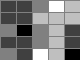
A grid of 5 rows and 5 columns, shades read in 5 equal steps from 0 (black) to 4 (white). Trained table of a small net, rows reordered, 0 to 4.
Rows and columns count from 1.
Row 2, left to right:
1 1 3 3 3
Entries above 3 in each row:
1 0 0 0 1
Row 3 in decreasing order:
3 2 2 1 0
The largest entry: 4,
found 2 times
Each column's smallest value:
1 0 2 3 0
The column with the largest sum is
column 4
